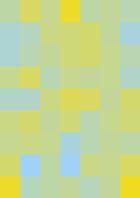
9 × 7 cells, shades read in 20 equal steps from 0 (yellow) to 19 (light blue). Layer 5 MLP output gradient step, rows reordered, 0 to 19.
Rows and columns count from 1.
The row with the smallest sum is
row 9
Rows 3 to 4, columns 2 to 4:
13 11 8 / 6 13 10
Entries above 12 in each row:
1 3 3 2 2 1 2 2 2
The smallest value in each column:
1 6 9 1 6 10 0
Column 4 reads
1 8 8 10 5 8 17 19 11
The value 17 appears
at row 2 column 7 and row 7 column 4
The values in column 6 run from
10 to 11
